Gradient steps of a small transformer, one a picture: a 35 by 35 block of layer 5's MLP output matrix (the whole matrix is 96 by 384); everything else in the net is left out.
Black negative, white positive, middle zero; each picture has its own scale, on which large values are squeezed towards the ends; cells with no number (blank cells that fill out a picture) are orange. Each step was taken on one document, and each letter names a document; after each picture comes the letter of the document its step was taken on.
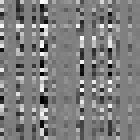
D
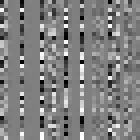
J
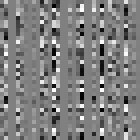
D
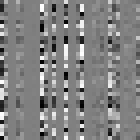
D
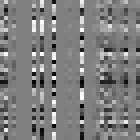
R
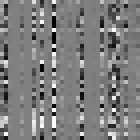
R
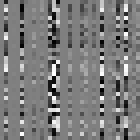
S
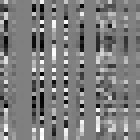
R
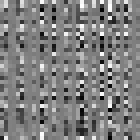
D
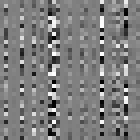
S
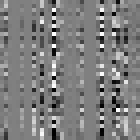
R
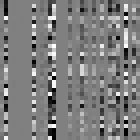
S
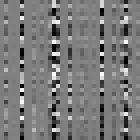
S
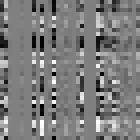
R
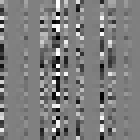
D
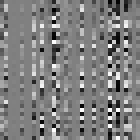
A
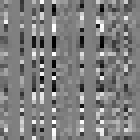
R
